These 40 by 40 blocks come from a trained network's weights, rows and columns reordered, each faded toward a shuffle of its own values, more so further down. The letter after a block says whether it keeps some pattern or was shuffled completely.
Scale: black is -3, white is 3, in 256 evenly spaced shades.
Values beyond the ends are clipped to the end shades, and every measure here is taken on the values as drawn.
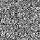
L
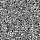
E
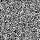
E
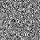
L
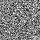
E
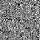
L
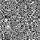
L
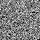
E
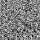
L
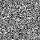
L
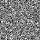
L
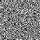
L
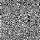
L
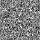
L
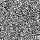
E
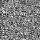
L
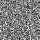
E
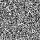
E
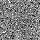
E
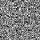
L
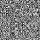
L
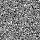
E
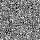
E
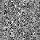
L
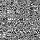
L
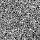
E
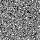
E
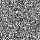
L
